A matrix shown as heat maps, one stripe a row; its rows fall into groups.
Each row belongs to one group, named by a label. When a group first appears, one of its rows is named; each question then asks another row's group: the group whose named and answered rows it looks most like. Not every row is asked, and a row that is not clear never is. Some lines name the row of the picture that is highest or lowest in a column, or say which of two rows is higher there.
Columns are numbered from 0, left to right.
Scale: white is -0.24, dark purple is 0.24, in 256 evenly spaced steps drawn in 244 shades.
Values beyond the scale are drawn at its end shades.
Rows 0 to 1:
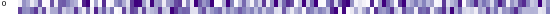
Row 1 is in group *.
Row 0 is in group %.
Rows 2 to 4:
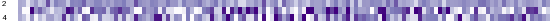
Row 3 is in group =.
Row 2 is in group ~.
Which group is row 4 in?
%
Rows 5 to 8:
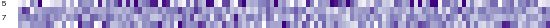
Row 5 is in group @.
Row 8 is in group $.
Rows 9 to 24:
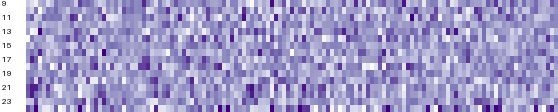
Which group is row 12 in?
%
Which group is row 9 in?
~
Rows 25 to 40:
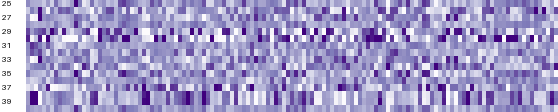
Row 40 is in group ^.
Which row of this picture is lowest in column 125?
29
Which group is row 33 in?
=
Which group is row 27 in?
=
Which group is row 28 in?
^
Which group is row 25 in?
^
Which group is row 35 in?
^
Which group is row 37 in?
@
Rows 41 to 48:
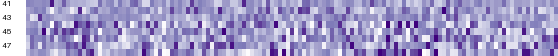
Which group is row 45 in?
*
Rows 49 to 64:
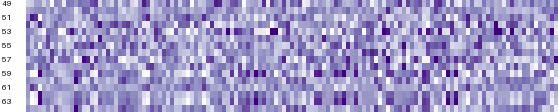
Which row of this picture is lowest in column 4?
53
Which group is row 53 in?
@
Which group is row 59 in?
=
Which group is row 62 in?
=
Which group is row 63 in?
=
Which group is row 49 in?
%
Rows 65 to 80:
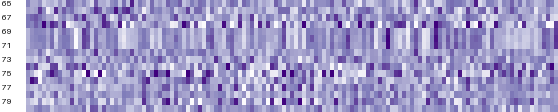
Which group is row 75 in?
$
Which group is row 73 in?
@
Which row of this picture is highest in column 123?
75
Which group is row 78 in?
~
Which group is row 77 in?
%
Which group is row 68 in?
*
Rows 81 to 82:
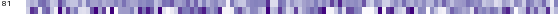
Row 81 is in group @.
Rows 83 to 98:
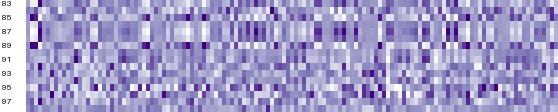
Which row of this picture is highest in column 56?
96
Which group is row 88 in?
=
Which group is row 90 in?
^
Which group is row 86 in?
=
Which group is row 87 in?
=
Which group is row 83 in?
=
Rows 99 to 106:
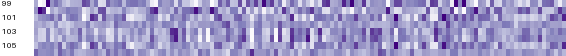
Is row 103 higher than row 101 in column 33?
Yes
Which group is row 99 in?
=
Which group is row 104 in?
%
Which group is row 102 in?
@
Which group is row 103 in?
%
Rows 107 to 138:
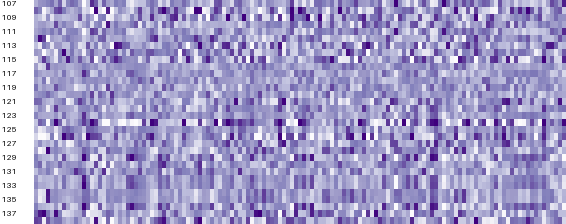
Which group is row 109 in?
%
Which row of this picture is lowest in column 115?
108
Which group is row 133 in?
^
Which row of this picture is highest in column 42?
115
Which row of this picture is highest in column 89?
121
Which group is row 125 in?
~
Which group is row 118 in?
$
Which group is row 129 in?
^
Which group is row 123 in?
^
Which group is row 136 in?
^
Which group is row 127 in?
@
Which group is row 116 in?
=
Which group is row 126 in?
~
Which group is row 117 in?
^
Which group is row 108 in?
$
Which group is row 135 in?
=
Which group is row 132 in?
^
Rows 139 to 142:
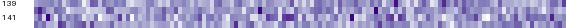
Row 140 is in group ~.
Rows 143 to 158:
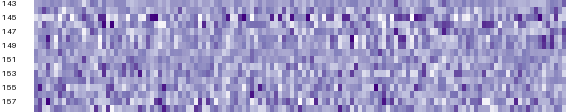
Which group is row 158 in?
$
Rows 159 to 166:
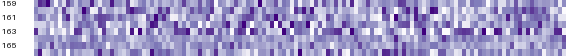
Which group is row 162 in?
%
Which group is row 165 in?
*
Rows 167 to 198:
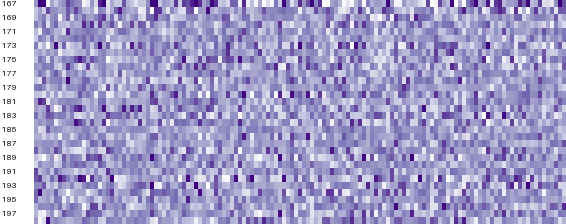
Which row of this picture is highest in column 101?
192
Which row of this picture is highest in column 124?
192
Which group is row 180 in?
%
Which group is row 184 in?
*
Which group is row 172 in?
*
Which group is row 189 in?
~
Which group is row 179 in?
$
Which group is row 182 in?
*
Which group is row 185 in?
=
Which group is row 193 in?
$
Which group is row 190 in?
*
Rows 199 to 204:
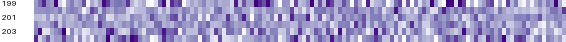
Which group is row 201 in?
%
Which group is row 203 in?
~
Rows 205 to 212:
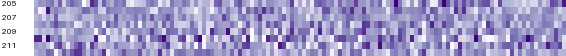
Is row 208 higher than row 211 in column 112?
No
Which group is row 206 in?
=
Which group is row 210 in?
$
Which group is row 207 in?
@
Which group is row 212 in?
*
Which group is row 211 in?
@
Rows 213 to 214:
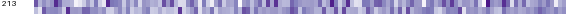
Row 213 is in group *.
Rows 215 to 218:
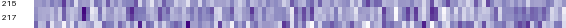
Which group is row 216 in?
^
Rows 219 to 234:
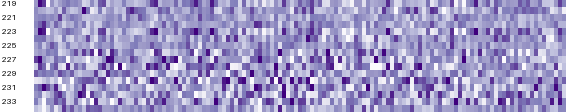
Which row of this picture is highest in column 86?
232
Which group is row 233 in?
$
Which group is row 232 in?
@
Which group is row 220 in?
^
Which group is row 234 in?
~
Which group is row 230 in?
%
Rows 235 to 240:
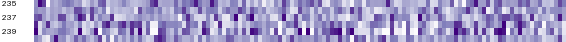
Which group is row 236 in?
*
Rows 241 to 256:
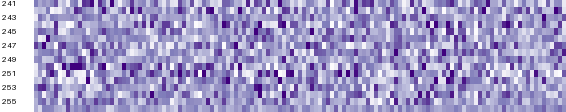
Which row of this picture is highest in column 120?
247
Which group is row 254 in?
@
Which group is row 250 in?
*
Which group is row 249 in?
@
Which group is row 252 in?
@
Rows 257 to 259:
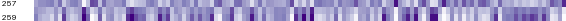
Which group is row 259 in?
^
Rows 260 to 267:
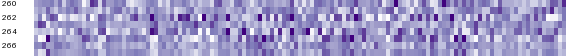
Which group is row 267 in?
=
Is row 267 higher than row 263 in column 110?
No
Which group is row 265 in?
=
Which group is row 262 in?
@
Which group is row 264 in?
%
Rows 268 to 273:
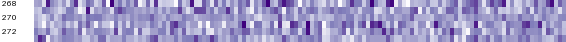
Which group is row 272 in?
%
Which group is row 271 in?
%
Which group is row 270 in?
~
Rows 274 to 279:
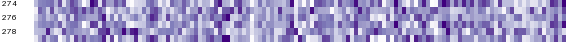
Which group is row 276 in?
%
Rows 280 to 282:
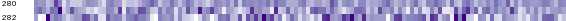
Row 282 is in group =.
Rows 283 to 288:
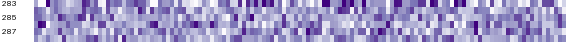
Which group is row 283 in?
=
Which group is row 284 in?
$
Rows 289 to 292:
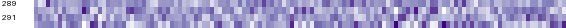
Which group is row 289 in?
=
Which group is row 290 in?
^
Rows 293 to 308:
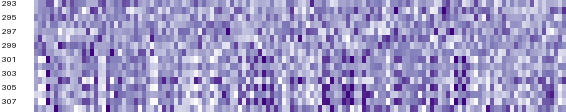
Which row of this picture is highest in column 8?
304
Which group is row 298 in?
~
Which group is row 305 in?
=
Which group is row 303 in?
=
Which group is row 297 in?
@
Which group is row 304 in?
$
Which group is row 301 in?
=
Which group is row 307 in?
=
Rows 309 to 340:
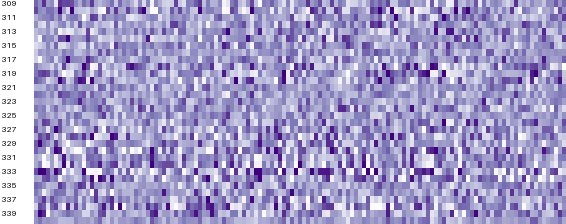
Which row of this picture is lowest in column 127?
333
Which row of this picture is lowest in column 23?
311
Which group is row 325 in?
%
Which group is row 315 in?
@
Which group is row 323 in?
*
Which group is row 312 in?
%
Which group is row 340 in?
~
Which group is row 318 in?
^
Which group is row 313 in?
@
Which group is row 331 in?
~
